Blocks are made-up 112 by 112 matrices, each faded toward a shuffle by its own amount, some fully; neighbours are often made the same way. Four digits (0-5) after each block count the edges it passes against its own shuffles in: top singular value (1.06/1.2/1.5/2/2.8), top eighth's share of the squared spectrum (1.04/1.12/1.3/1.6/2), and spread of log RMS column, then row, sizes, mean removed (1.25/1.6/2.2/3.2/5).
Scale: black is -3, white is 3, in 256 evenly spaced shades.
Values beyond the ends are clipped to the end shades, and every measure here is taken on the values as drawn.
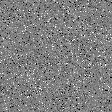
0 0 0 0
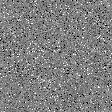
0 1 0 1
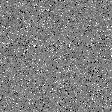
0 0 0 1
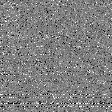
2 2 1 3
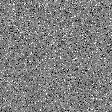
0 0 0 0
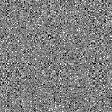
4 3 2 2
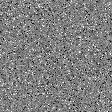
2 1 0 0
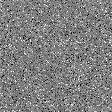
3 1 0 0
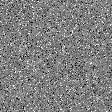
0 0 0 0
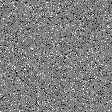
0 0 0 0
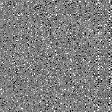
4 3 3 1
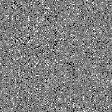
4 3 3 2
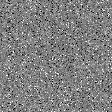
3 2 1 0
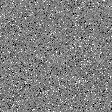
1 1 1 0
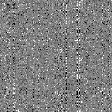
4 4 3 1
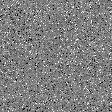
2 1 1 0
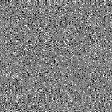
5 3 2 2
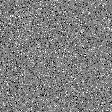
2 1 0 0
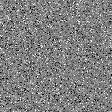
3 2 0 0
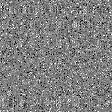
4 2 1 1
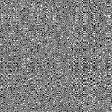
5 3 3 2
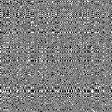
5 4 3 4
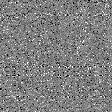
4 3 0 2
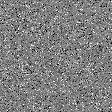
2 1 0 0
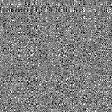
4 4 3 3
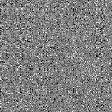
4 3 2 2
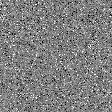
2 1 0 0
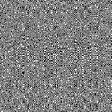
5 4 3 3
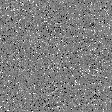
3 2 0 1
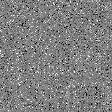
3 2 1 1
